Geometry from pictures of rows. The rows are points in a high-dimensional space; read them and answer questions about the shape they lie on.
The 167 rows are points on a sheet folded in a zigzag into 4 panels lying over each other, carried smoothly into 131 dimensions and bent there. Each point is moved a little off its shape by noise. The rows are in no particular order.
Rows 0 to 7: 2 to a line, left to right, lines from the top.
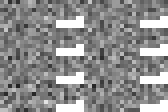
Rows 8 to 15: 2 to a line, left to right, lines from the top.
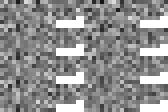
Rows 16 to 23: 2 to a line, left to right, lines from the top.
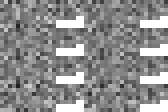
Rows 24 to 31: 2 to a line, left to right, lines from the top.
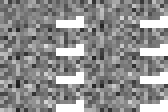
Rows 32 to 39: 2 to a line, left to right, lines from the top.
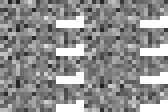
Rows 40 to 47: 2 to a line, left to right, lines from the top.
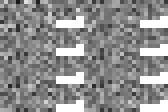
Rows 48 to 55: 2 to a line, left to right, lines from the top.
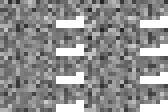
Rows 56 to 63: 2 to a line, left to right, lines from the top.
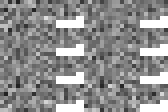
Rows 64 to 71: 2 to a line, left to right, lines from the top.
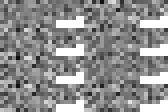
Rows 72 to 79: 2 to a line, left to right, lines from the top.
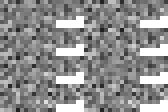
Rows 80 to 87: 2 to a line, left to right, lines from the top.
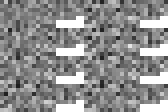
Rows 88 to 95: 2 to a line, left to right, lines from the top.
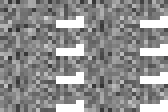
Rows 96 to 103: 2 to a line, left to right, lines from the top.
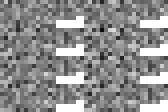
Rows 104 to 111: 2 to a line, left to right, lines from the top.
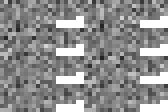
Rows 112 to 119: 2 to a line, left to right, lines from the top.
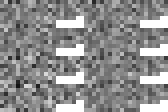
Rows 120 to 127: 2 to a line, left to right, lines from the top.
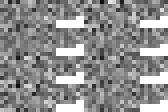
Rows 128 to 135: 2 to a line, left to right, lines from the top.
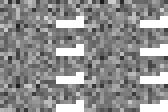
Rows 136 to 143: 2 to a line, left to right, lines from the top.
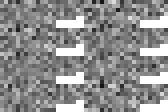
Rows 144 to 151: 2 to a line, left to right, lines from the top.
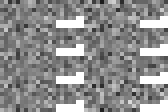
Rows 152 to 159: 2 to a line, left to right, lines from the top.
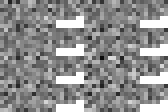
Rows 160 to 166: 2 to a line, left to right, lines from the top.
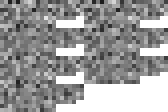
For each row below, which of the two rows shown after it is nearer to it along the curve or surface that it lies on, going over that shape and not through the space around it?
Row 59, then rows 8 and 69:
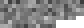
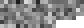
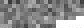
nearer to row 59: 69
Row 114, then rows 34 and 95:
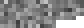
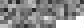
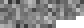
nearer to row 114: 95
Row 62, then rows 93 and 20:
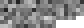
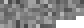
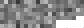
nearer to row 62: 93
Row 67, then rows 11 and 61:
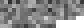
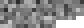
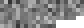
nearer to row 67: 11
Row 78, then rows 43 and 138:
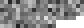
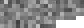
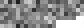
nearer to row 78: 138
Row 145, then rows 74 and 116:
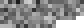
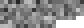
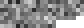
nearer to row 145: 116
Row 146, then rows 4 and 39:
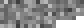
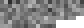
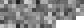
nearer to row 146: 39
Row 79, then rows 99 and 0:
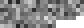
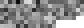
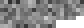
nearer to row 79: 99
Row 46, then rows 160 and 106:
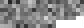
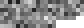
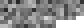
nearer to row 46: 160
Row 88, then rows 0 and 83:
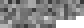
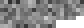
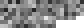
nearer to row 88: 83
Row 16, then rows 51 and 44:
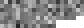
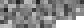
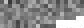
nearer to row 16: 44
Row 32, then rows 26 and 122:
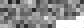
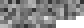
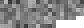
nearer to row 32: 122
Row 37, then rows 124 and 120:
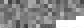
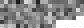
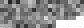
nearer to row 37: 120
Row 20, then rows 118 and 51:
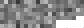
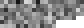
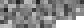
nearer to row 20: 118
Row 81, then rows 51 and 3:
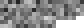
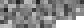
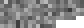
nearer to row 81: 51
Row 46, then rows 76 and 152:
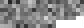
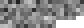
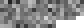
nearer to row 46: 152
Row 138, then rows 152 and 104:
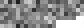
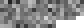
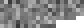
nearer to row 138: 152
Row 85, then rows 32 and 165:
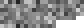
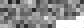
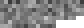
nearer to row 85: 32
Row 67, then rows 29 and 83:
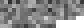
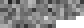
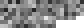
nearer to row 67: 83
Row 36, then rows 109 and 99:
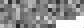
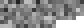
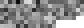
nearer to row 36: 99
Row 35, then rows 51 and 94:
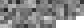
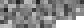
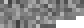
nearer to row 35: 51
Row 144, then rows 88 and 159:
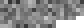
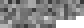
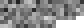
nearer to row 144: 159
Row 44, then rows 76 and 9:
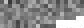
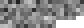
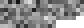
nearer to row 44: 76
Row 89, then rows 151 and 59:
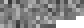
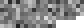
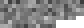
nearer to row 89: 151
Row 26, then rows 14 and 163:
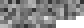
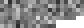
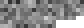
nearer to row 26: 163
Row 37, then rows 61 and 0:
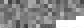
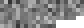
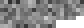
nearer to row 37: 0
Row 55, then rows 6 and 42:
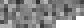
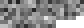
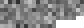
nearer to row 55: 6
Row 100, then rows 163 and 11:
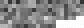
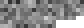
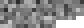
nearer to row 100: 11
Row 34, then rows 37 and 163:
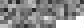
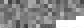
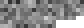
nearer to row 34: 163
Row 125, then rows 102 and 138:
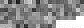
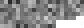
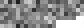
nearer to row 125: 102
